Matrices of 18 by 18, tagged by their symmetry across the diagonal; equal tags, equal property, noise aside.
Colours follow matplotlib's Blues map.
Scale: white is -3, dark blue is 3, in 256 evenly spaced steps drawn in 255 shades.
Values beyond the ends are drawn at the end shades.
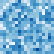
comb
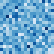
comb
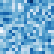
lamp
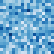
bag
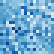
lamp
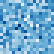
lamp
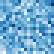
lamp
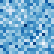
comb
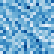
lamp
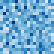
bag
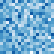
bag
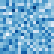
lamp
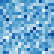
bag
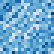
comb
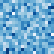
comb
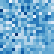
lamp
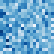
bag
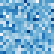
bag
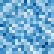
comb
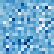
lamp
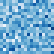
bag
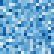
bag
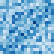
comb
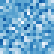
comb
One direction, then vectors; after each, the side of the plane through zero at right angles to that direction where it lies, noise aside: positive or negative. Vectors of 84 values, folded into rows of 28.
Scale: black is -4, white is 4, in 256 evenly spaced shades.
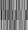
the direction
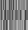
positive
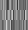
negative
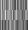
negative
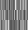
positive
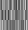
positive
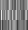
negative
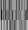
positive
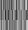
positive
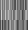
negative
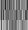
positive
